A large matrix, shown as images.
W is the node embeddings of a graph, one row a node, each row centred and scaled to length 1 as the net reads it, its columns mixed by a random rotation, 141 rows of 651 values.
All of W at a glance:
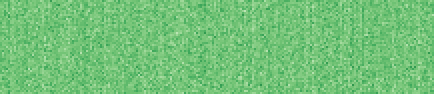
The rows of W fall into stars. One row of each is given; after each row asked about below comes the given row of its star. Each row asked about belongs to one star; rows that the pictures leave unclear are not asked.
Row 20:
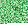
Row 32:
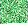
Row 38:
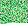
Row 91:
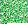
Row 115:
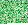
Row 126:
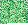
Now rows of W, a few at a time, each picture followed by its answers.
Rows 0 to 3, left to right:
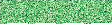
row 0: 126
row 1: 115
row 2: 38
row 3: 20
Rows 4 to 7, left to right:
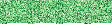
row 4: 91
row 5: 32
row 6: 38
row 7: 20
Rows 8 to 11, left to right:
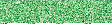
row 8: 91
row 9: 115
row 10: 91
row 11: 20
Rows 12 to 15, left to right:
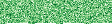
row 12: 32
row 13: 38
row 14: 115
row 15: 126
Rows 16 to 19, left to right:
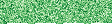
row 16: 38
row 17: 38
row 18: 126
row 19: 115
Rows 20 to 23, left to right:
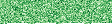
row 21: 126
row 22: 32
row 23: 91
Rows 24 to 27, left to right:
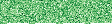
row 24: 126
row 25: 20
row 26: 32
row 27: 20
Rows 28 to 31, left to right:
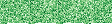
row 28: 20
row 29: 38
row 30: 38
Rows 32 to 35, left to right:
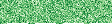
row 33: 20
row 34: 126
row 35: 32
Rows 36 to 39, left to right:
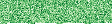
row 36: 20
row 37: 115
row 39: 20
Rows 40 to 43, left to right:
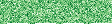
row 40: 32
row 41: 126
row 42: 126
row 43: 32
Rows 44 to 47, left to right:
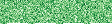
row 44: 126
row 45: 126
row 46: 91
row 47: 32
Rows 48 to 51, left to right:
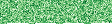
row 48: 126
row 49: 91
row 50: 38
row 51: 126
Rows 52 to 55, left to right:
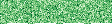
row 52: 126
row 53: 32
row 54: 20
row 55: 20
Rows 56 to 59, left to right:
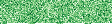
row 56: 115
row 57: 38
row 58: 32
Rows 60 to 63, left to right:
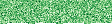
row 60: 20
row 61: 115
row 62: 32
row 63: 32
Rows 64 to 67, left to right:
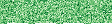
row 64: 115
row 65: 91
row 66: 20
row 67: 20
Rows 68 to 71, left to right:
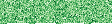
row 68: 20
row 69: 91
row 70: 32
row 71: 38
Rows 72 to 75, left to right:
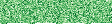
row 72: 91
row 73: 126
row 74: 32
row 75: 91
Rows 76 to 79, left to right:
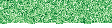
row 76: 126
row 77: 126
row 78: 91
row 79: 115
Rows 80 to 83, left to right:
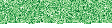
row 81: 32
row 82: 20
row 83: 126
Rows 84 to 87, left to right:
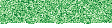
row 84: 20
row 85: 32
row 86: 91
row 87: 126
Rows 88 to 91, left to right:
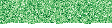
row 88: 38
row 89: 32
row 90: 32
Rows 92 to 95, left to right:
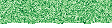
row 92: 20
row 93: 115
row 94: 91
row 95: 115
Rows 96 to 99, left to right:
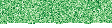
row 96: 115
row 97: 20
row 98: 32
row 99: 126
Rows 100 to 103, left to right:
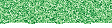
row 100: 126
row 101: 38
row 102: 126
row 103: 115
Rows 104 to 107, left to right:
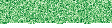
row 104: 126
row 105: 20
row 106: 91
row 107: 32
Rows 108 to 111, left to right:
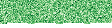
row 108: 20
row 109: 38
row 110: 38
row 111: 32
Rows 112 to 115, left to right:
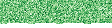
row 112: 20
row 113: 20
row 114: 91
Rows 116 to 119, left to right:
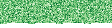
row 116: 115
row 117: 126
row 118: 115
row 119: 115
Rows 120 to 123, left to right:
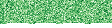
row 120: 32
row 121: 91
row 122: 20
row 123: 20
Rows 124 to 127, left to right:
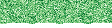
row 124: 32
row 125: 126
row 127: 126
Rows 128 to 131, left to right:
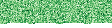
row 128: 38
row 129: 91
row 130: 126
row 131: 20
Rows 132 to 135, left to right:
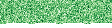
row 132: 32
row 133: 32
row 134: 20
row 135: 20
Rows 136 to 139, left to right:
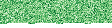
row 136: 126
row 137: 126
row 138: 91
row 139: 20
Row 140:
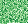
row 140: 38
